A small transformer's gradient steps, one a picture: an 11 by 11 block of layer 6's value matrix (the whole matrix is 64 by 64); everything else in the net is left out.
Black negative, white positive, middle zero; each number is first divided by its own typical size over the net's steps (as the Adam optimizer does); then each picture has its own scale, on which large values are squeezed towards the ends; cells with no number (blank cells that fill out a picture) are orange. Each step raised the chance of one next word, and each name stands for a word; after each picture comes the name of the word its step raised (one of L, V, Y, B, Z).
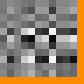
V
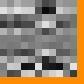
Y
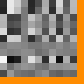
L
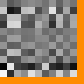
Y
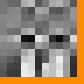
V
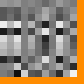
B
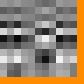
V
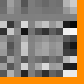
B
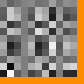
B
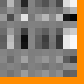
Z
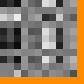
Z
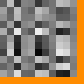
B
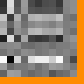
L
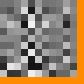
Y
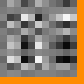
Z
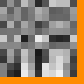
V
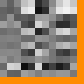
Y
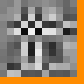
B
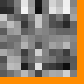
Y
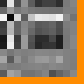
Z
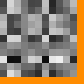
L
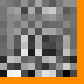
B
